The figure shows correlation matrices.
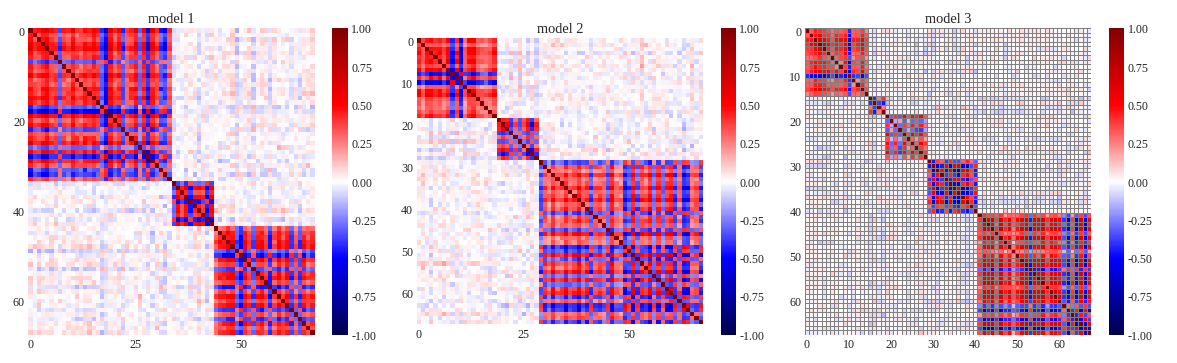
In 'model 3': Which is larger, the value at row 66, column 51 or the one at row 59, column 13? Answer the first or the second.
the second
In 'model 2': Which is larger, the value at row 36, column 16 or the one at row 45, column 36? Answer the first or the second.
the first
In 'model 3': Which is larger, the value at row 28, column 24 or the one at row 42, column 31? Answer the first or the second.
the first
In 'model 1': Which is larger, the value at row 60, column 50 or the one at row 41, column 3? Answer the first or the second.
the second
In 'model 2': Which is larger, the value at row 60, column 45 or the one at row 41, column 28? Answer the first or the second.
the second
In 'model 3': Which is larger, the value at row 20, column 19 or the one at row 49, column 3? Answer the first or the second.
the second
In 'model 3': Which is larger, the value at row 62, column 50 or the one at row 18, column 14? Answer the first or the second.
the second
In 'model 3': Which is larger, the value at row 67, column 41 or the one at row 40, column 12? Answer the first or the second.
the first
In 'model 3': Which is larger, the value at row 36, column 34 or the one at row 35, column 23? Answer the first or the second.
the second
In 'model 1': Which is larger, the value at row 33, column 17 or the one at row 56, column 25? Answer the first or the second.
the second
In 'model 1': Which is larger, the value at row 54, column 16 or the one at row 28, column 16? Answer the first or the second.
the first
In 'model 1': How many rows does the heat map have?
68
